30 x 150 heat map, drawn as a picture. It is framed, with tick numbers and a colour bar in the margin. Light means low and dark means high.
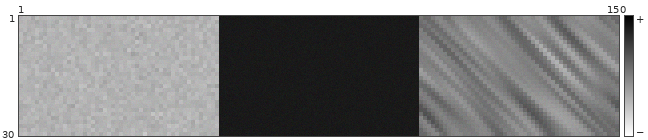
The table splits into one row of 3 panels. Panel 1,1: low, fine-grained, faint in contrast. Panel 1,2: very high, flat. Panel 1,3: middling, slanting down to the right.
